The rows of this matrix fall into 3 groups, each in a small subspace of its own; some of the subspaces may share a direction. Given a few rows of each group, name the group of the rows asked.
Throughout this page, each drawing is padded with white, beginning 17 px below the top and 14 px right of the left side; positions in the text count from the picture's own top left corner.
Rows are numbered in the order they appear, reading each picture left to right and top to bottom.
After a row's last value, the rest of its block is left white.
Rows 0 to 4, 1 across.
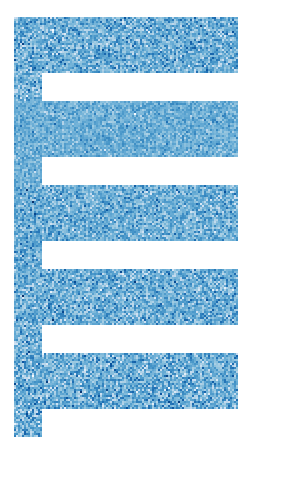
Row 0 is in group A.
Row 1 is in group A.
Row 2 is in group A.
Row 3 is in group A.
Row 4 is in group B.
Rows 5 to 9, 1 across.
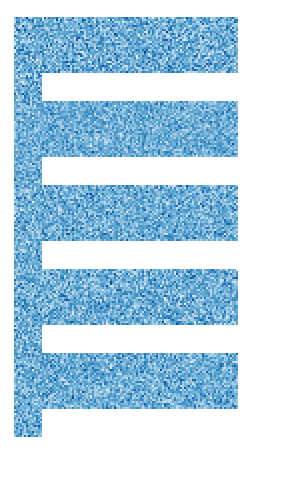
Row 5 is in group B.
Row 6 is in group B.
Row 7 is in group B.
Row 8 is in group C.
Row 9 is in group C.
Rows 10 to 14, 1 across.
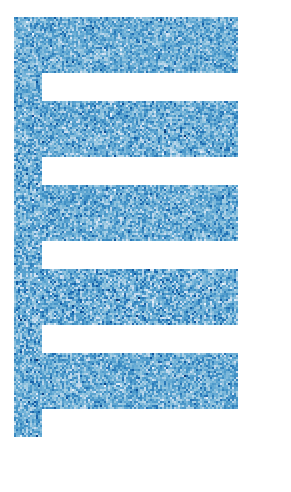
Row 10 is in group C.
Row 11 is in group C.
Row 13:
C
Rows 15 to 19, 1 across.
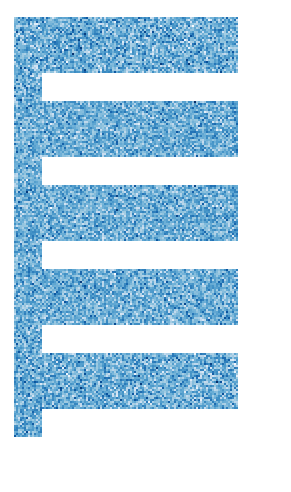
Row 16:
A
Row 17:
A
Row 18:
C
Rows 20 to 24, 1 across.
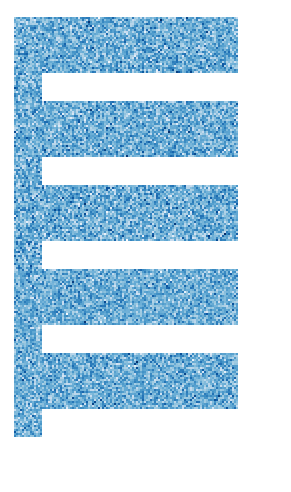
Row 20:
C
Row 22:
B
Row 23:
C
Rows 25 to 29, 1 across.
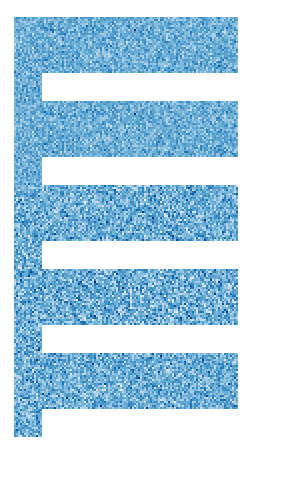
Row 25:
A
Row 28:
B
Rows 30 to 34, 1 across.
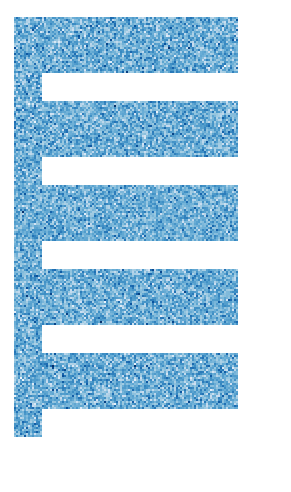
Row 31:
B
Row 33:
C
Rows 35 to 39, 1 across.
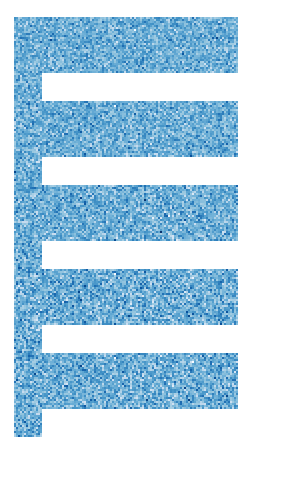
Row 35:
A
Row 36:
C
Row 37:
C
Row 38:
C
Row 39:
B
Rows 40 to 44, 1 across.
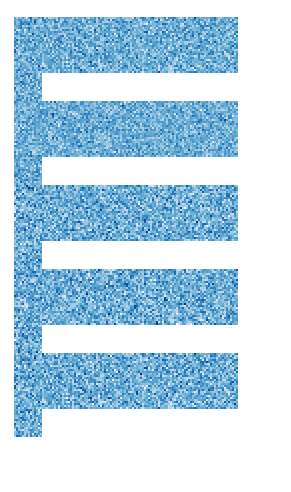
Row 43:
C
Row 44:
B
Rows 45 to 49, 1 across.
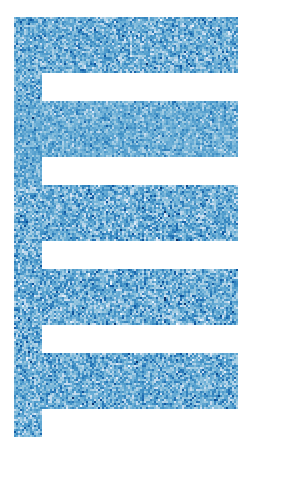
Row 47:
C
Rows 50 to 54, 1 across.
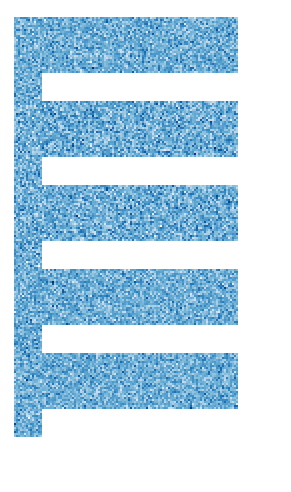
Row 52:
B
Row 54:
C
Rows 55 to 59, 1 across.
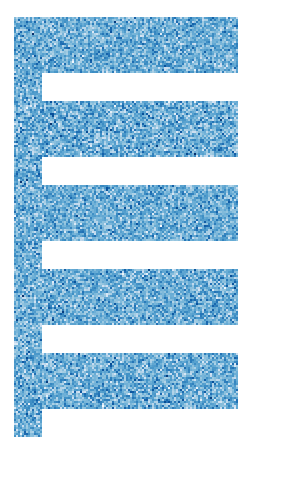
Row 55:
C
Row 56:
A
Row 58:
A
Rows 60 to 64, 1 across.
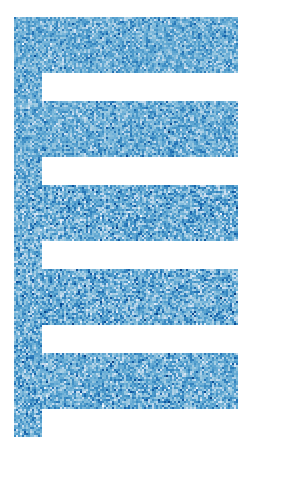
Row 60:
A
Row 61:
B
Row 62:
A
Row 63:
A
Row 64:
B
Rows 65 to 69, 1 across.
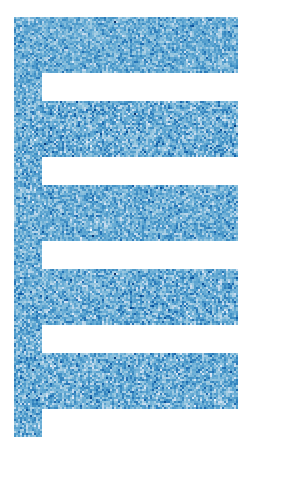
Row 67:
B
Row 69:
C
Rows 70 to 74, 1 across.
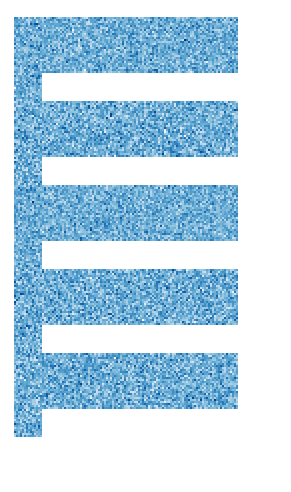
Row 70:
C
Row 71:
C
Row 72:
B
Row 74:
C
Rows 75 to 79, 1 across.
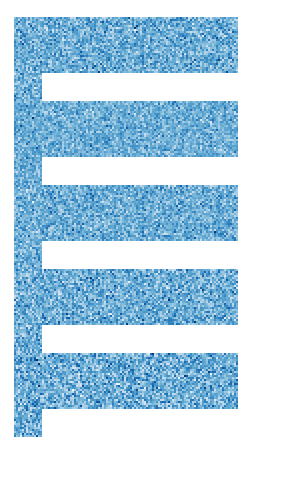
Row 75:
A
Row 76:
A
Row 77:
A
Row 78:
B
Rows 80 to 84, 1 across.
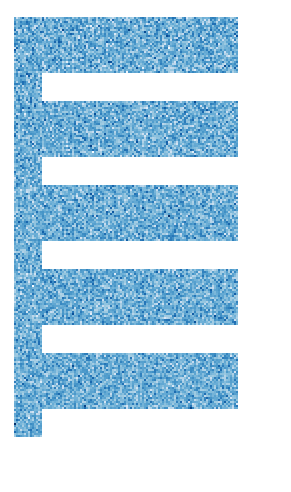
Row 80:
B
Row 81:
B
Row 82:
C
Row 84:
C
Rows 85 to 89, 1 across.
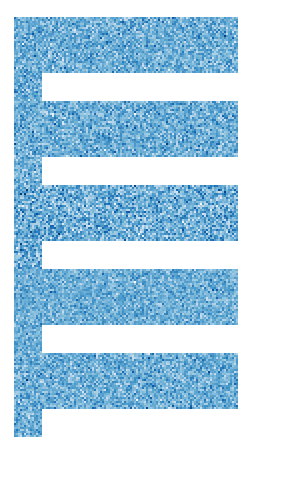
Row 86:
A
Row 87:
A
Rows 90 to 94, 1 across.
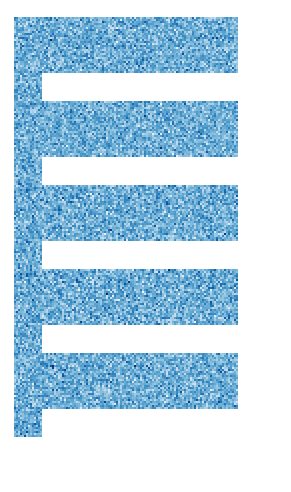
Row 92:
B
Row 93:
C
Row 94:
A
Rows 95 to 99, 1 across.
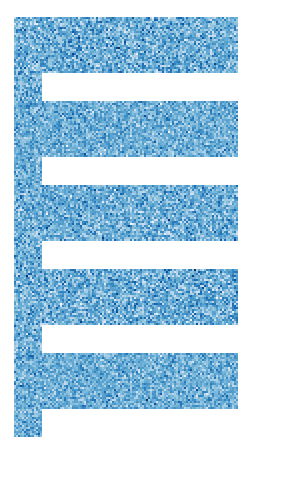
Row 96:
C
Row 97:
B
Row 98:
A
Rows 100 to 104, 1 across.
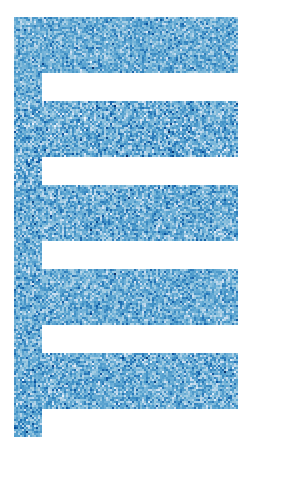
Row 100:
B
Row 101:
B
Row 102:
A
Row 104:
A
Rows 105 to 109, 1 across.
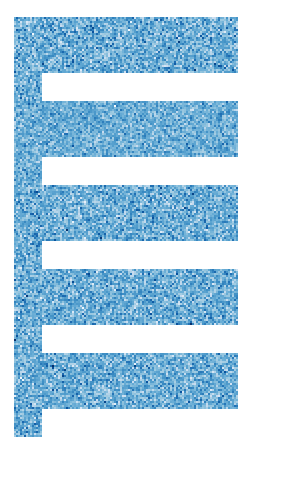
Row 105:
C
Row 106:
B
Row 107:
C
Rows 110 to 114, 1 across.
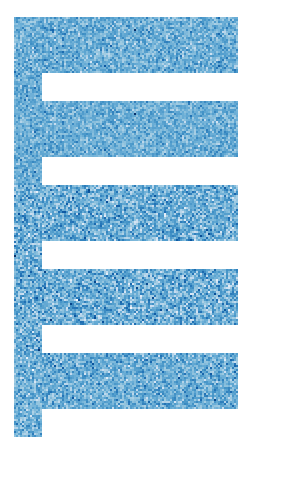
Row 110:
A
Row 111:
A
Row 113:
B
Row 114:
A
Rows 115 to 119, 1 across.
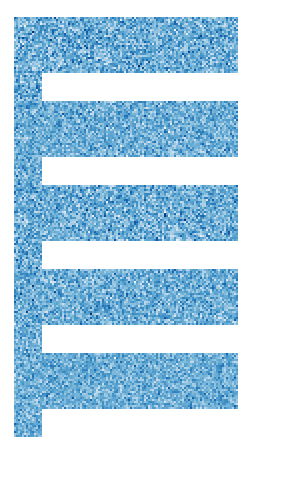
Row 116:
C
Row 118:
A
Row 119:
C
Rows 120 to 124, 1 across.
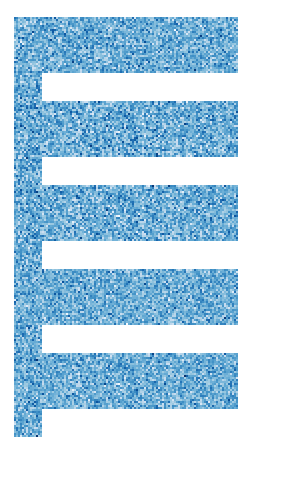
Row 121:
C
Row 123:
B
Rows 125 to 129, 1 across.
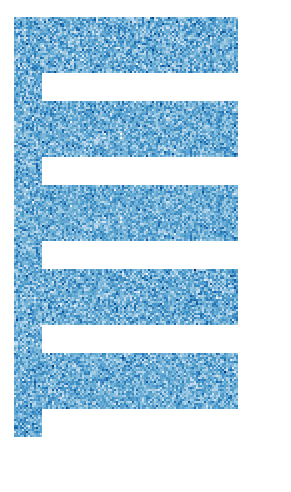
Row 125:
C
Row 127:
C
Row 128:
A
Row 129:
A
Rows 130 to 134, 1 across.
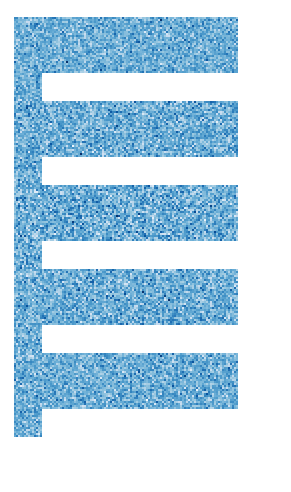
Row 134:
B
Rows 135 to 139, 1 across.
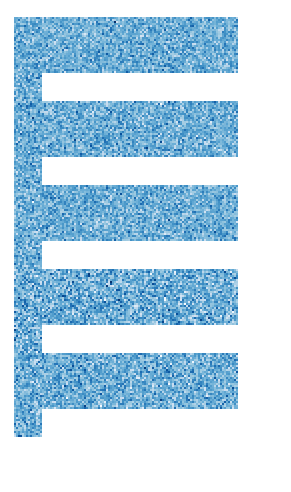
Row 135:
B
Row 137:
B
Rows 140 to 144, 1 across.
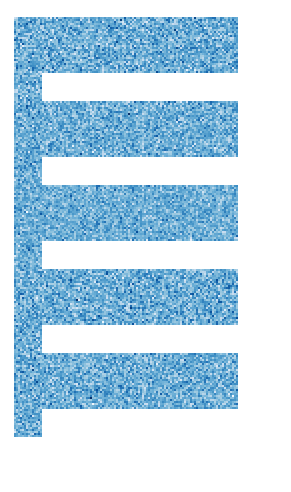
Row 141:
A
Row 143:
B
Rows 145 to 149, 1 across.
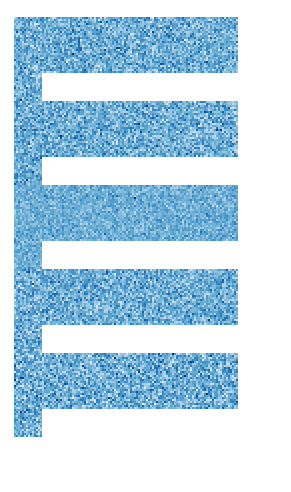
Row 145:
C
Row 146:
A
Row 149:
B
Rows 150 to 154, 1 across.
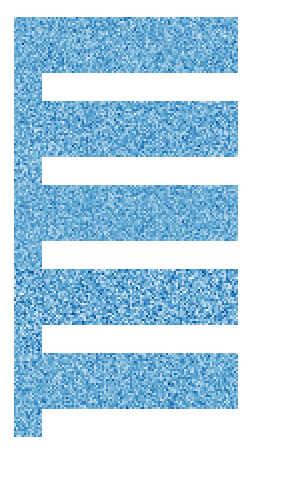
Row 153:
B
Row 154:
B
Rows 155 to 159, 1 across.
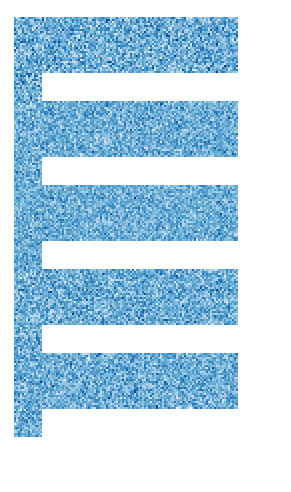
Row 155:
B
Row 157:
A
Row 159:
C
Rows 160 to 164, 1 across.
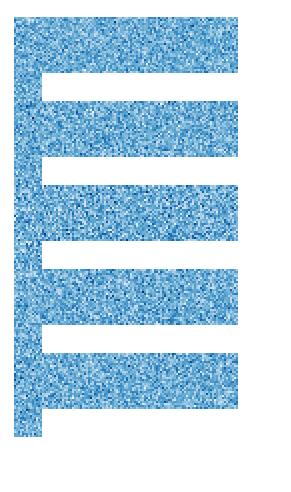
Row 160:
B
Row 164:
B
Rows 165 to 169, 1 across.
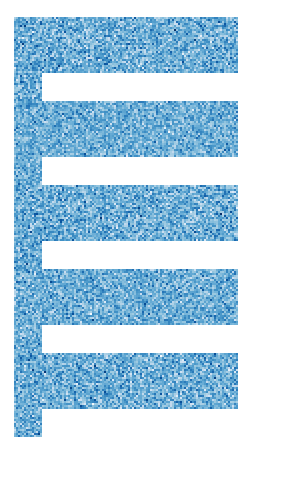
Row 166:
B
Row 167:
A
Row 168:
B
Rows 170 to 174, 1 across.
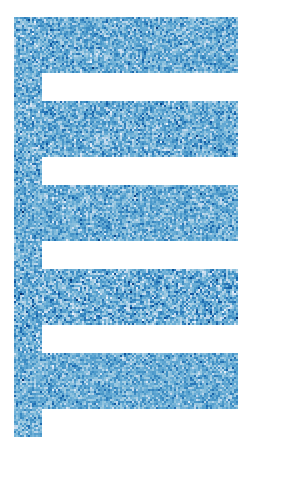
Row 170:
B
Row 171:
B
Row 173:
B
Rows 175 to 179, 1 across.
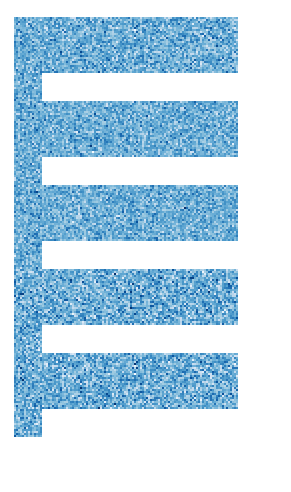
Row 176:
B
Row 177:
C
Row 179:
A
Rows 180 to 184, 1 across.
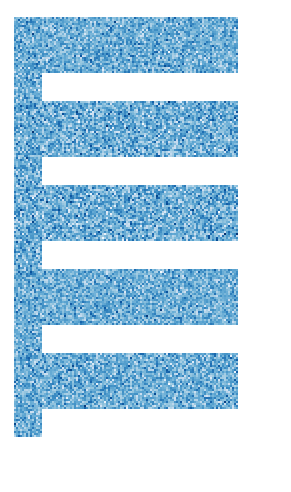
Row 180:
B
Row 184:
C
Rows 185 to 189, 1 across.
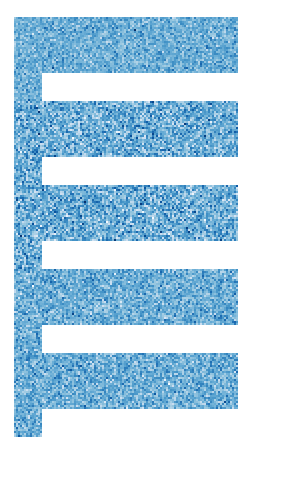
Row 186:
C
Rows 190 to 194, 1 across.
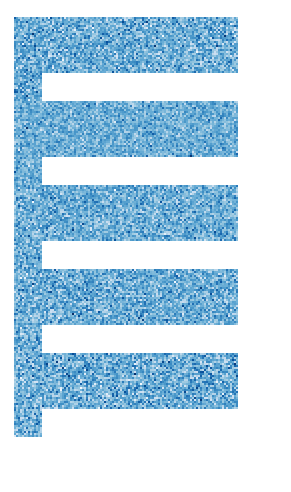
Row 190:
A
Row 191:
C
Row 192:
C
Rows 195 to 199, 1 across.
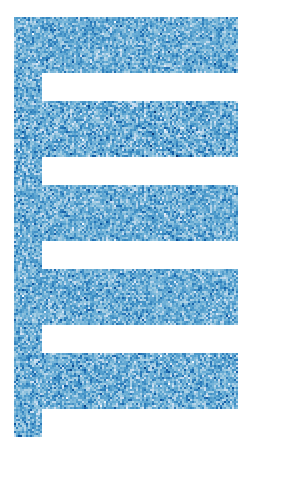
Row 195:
B
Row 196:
C
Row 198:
A
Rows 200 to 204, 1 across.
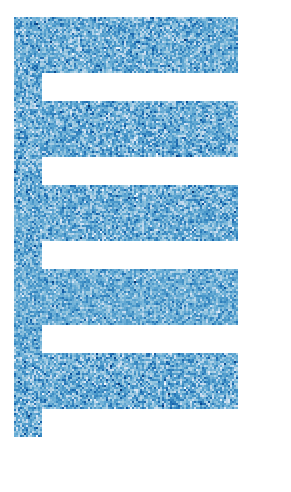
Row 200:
C
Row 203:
A
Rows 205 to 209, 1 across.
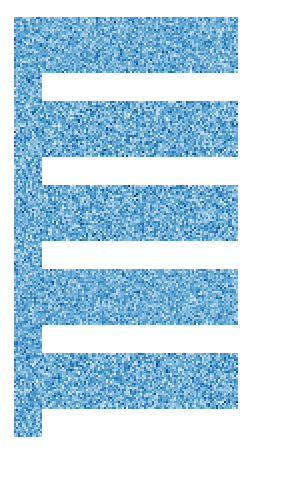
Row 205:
C
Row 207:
A
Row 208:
A
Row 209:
B
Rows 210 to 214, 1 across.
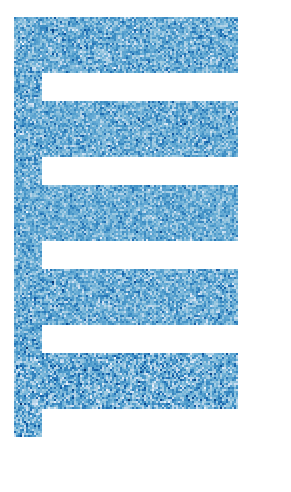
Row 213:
A
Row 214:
C
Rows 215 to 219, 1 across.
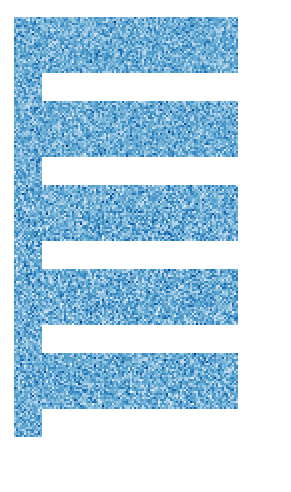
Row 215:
B
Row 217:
B
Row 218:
A
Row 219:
B
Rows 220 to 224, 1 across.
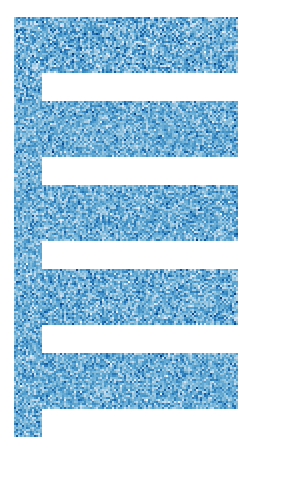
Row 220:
C
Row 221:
A
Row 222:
A
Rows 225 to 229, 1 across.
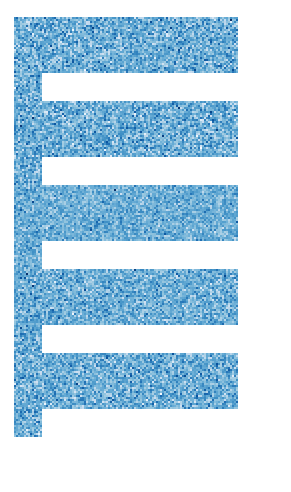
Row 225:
C
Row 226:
A
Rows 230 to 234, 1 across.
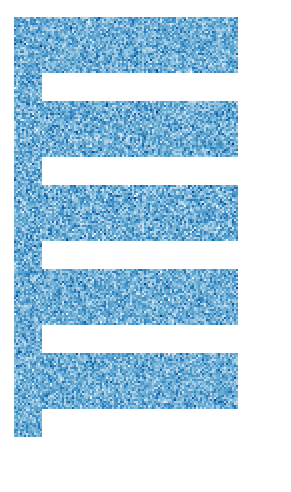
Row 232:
A
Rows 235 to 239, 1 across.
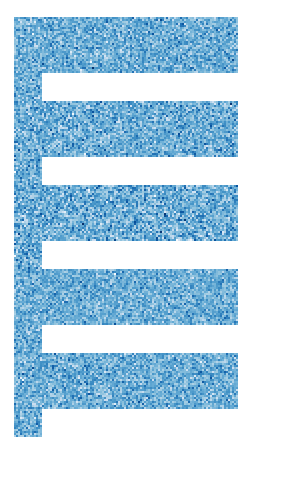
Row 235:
B
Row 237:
C
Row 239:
A
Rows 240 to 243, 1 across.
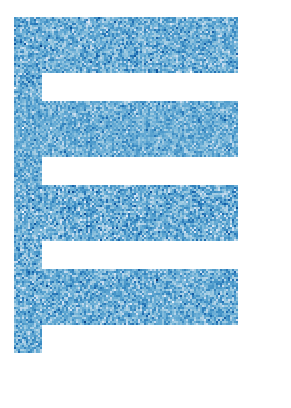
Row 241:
A
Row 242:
A
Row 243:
B
